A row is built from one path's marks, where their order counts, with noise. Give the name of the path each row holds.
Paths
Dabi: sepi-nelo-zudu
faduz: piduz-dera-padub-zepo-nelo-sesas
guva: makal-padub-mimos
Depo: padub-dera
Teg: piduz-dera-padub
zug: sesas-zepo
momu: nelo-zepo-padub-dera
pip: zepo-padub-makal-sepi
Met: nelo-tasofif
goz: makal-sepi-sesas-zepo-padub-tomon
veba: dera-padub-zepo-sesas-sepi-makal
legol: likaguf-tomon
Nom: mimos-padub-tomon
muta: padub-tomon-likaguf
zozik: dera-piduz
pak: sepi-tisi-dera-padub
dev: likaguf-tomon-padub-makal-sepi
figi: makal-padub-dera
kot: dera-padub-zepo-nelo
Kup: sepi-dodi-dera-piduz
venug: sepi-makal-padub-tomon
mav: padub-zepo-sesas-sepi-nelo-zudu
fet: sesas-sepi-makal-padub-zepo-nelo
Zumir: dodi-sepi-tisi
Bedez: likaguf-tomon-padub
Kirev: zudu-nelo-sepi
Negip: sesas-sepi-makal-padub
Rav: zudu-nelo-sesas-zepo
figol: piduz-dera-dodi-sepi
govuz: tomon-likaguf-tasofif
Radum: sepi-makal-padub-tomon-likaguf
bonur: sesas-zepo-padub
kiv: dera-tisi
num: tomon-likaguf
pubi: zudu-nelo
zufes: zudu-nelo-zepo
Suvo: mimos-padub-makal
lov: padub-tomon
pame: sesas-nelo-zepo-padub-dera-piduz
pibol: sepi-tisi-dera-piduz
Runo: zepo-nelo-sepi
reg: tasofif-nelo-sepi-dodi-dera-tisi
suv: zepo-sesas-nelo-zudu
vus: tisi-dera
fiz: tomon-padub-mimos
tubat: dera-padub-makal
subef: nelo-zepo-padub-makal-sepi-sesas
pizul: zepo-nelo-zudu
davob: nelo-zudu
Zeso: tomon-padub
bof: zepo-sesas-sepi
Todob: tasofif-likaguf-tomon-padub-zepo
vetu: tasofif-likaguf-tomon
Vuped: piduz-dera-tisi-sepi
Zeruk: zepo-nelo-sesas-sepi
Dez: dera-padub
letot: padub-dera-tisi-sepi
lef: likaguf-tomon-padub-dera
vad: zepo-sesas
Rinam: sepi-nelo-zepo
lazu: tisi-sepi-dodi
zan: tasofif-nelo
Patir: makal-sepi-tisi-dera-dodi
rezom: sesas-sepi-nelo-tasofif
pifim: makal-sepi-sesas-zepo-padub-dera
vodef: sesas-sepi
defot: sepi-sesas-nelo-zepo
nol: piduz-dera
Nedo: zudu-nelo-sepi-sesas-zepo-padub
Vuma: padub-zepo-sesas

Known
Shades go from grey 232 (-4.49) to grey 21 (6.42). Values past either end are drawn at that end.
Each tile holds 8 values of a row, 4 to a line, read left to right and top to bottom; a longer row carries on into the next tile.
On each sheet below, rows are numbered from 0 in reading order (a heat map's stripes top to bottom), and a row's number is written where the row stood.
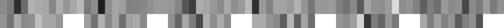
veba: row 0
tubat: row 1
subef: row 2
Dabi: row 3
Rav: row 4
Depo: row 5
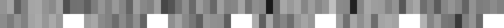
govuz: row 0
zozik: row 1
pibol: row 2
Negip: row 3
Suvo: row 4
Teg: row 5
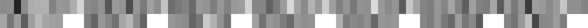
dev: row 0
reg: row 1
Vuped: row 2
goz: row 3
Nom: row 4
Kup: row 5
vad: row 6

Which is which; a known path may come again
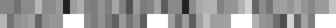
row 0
fiz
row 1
Kup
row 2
dev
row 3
Kirev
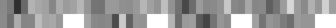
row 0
veba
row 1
Runo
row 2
Nedo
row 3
goz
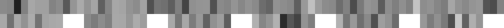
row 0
Suvo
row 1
govuz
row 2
figi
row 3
kot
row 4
pak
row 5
rezom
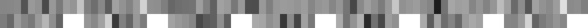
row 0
reg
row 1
Rav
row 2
pame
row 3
pubi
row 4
fet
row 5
Negip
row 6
zug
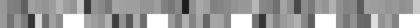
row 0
Zeruk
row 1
suv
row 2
tubat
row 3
Patir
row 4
vodef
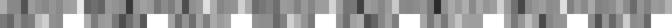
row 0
Zumir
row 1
momu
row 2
venug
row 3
Vuped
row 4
Vuma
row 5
pip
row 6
Todob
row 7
figol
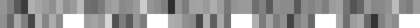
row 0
subef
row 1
zufes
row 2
Dabi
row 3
Dez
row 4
bonur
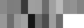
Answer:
faduz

